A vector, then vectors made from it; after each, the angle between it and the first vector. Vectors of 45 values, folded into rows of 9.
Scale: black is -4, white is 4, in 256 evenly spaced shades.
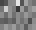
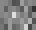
partly opposed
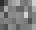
partly aligned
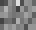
nearly parallel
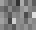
partly opposed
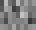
partly aligned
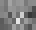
orthogonal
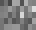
partly aligned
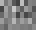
partly opposed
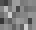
partly aligned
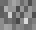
partly aligned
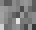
orthogonal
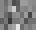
orthogonal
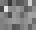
orthogonal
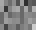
partly opposed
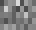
nearly parallel
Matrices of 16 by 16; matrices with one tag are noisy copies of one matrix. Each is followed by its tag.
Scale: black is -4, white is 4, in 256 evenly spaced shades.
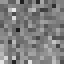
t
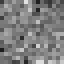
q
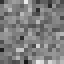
q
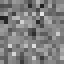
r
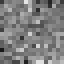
q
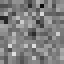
r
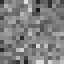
q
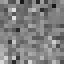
t
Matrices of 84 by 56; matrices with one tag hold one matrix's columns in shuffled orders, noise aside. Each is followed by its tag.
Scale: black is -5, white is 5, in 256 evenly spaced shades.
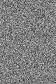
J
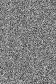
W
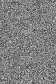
W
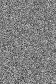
W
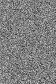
W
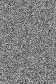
W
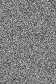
J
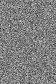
W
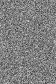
W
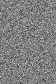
J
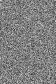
W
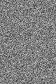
J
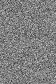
J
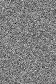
J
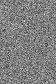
W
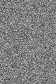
J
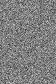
W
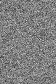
J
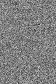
W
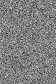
J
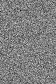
J
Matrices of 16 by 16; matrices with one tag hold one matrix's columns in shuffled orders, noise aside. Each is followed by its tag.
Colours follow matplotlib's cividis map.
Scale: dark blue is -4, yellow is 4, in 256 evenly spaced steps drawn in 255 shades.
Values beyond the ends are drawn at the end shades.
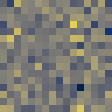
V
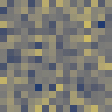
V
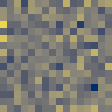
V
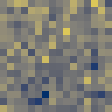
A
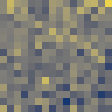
A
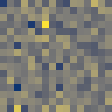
V
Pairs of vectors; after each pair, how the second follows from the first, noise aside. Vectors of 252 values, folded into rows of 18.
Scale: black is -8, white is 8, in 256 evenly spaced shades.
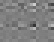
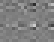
negated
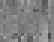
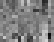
scaled up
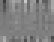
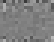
sign-scrambled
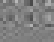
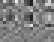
scaled up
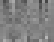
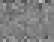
sign-scrambled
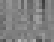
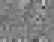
sign-scrambled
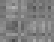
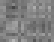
negated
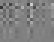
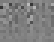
sign-scrambled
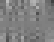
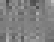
negated
